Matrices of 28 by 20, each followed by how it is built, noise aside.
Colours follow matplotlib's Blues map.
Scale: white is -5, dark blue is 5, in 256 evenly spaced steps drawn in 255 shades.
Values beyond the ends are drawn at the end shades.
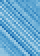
Toeplitz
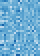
low rank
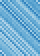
Toeplitz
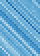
Toeplitz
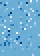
sparse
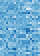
low rank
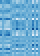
low rank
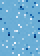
sparse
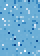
sparse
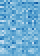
low rank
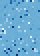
sparse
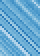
Toeplitz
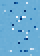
sparse
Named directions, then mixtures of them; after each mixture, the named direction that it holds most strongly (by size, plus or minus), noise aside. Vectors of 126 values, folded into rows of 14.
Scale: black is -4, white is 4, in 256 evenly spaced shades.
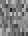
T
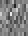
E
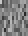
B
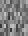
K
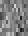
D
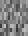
K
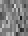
D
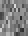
D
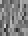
B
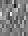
E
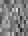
D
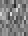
E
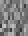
K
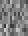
K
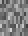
K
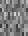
K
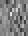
E
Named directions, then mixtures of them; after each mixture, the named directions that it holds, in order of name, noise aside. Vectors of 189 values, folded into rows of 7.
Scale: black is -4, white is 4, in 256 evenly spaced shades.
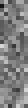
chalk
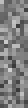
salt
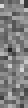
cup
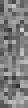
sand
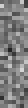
cup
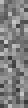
salt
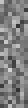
salt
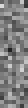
cup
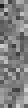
chalk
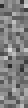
cup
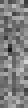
cup, sand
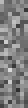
salt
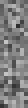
salt, sand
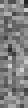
cup, sand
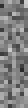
cup, salt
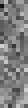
chalk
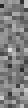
cup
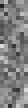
chalk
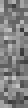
sand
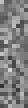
salt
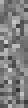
salt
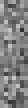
sand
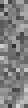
chalk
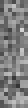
sand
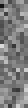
chalk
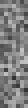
chalk, sand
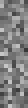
cup, salt
